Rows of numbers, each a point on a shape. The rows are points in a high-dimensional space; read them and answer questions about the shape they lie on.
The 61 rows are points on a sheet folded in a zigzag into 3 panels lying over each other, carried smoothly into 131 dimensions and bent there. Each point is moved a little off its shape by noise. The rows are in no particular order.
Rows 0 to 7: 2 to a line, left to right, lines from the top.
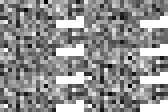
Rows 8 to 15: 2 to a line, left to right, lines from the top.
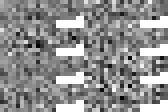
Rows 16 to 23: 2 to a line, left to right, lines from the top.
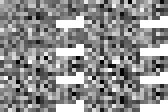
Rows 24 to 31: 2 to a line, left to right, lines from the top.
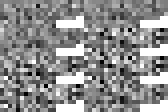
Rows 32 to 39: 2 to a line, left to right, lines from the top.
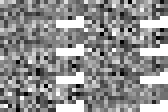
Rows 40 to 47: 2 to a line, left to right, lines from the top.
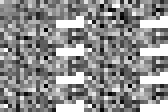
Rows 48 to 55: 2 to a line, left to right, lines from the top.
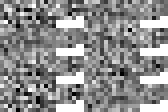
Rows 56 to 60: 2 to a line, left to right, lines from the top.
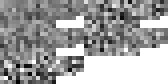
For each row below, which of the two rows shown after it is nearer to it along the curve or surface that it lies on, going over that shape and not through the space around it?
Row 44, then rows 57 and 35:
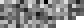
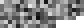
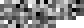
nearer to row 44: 35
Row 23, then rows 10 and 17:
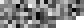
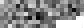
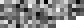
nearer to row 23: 10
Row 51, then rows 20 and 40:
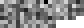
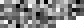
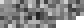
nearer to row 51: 20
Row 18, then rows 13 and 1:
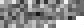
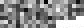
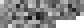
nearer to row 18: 13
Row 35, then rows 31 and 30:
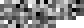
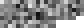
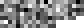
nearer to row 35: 30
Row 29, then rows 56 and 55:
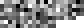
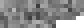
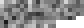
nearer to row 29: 55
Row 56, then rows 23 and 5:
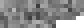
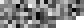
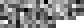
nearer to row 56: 23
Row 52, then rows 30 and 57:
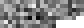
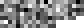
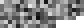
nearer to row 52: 57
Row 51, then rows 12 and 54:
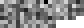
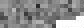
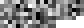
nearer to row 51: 54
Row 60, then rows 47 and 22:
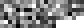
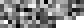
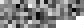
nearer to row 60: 47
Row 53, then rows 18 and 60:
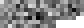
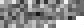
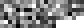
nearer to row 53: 60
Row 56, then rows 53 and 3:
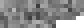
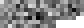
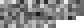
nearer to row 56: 53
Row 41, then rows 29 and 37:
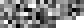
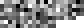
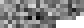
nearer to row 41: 37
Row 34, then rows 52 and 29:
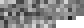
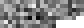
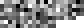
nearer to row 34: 29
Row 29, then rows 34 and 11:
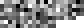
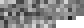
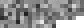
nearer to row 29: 34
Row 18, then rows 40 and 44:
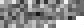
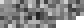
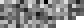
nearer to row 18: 44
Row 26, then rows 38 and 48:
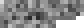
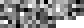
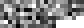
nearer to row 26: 48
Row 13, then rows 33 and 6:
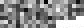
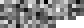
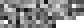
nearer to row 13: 33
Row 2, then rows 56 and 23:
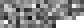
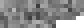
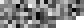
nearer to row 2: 56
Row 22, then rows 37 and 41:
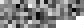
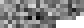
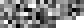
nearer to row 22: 41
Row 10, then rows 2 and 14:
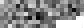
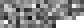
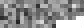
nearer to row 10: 2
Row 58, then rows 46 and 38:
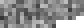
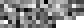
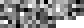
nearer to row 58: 46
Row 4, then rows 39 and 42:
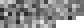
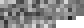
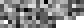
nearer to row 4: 39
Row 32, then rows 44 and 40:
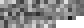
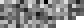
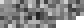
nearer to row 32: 44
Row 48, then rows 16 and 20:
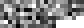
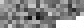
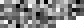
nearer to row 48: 16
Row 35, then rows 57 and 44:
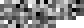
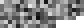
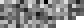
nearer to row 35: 44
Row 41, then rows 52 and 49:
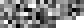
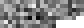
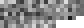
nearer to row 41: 52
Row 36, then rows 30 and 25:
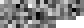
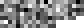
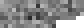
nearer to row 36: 25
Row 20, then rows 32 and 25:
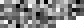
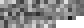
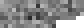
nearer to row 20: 32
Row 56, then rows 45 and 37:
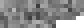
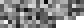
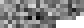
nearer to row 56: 37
